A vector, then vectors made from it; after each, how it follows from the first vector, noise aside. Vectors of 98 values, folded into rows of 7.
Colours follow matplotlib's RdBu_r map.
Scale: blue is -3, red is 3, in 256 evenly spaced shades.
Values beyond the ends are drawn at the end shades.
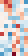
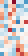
reversed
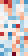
copied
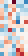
reversed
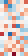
sign-scrambled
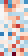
sign-scrambled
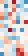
reversed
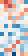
sign-scrambled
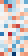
sign-scrambled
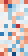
sign-scrambled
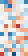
sign-scrambled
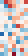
sign-scrambled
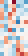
reversed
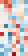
copied
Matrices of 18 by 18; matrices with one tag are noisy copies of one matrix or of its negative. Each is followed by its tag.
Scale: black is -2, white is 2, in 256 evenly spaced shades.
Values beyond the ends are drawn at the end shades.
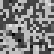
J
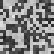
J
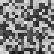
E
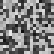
J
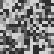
J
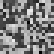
J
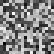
E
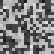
J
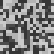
J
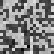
J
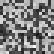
E
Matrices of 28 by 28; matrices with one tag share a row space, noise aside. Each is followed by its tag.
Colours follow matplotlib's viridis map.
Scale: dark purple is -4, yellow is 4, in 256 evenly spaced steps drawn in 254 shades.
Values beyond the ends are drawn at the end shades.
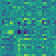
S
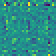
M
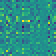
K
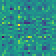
S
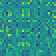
K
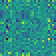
K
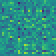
S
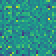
K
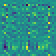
M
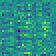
S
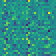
M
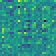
S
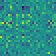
K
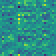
S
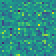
S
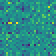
K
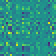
K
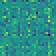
M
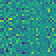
K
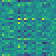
S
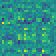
S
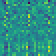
M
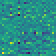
S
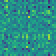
M
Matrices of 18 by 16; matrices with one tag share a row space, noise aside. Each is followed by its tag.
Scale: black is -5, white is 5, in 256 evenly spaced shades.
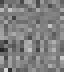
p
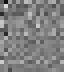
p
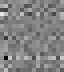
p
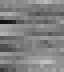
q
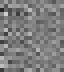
p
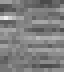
q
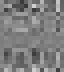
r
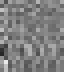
p
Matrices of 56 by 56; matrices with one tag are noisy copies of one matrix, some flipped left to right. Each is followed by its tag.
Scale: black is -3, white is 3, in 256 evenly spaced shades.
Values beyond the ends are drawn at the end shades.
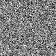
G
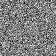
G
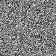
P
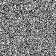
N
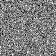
N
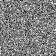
N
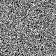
P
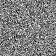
P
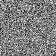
N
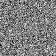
G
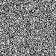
N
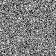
N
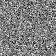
G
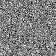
G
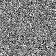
G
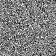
P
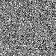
G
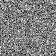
N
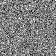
N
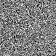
P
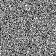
N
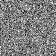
N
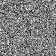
N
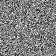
P
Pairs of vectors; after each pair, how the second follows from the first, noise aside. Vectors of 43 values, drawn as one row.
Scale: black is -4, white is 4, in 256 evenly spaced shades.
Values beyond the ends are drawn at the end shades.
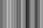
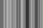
copied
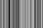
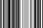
scaled up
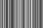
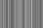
shrunk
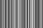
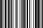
scaled up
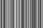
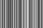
reversed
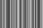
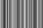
reversed
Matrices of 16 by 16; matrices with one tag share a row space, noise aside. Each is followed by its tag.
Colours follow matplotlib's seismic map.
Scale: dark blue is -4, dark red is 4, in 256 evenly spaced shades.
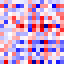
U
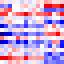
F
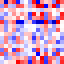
U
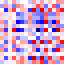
U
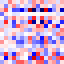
U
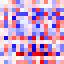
U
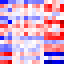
F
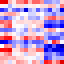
F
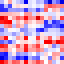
F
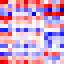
F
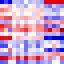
F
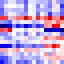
F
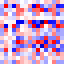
U
